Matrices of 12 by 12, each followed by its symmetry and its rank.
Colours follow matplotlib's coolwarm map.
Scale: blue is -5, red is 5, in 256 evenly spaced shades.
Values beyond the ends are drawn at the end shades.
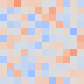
neither, full rank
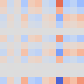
neither, rank one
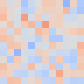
neither, full rank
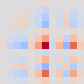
symmetric, rank one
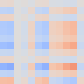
neither, rank one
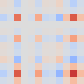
symmetric, rank one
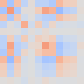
symmetric, rank two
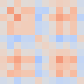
symmetric, rank two
